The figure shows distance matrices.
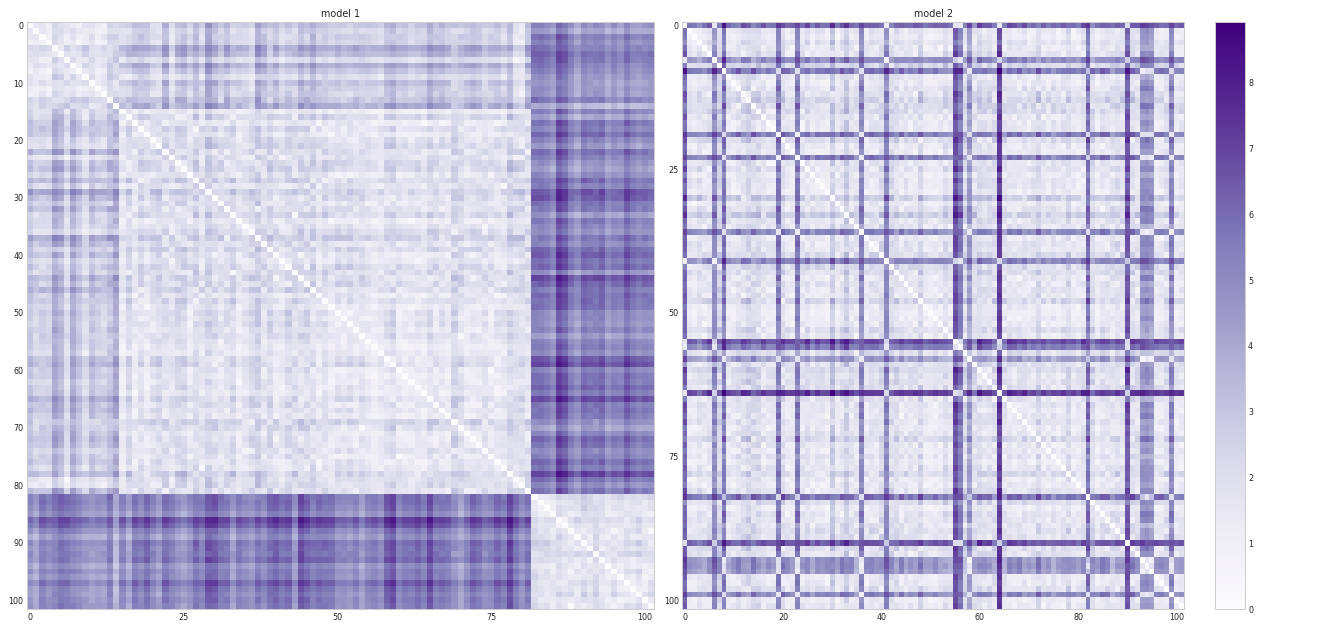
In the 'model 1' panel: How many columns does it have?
102
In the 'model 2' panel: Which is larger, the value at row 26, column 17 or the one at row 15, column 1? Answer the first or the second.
the second
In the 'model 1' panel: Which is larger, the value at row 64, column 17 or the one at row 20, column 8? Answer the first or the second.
the second
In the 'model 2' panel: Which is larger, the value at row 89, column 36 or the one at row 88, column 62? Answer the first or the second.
the first
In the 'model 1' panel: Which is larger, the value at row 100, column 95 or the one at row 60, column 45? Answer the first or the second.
the second
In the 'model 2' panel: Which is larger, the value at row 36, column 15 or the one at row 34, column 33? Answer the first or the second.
the first
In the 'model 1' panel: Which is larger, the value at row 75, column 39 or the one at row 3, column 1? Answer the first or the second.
the first
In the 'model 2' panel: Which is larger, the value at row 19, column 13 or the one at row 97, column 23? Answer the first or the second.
the second
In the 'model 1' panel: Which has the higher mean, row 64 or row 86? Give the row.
86
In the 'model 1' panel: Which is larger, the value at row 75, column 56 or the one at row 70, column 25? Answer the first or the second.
the second
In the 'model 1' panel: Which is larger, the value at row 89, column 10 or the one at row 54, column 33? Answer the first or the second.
the first
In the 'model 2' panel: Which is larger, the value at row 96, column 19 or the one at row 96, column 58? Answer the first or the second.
the first
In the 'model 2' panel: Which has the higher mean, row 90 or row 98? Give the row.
90
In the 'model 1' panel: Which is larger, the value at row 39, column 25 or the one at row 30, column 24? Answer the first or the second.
the first
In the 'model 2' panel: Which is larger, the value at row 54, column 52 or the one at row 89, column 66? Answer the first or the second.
the second
